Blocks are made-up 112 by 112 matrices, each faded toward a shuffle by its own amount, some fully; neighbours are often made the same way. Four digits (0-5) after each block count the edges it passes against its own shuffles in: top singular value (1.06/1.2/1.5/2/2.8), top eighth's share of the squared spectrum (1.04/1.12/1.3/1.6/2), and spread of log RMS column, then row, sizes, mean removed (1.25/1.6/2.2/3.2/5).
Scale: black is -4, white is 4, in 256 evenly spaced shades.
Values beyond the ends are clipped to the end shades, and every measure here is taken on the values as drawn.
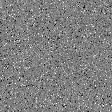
0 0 0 0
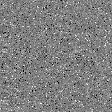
3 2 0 1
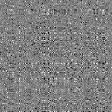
5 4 3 3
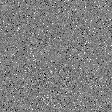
3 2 0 0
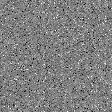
3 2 1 0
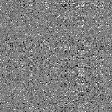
4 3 2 2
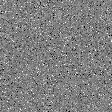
2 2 0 0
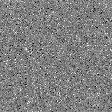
3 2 0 0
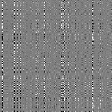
5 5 4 3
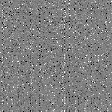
4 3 2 1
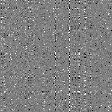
5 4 3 2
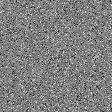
0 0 1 0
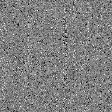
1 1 2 0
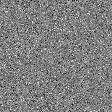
0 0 0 0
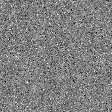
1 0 0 0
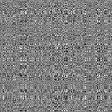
5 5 4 4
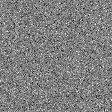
0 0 0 0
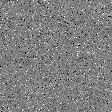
0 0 0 0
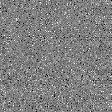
4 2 1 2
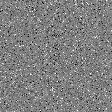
3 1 0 0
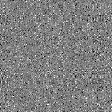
4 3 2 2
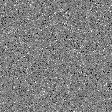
2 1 0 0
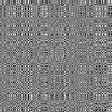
5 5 4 4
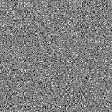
4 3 1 2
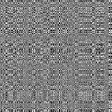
5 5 4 4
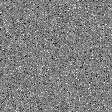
2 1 0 0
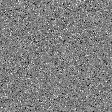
2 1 0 0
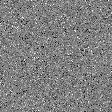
1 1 0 0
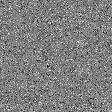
2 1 0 0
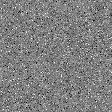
2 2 0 0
